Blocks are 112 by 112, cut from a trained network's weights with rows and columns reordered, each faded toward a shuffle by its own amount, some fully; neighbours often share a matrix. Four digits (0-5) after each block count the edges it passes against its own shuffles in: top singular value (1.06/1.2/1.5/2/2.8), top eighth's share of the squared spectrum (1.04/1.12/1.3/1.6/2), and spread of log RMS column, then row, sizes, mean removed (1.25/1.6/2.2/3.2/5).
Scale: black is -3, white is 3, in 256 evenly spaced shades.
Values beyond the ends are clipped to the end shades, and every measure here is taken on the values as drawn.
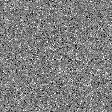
2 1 0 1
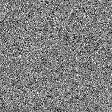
2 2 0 0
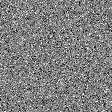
0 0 0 0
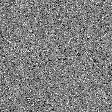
1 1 0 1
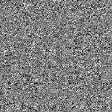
3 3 1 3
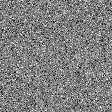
1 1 0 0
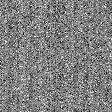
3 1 0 1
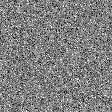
0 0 0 0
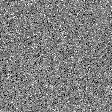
0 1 0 0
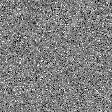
2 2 1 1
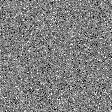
2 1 0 0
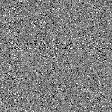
3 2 2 1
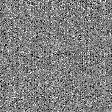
3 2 0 2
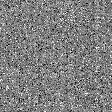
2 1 0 0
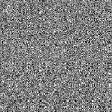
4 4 2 3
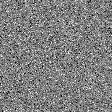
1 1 0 0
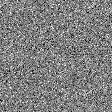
0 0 0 0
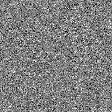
3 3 1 2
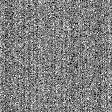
3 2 0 1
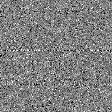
3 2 1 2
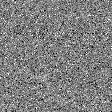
2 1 0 1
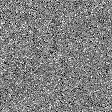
0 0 0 0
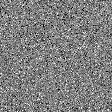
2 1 0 1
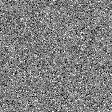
1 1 0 1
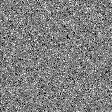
0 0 0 0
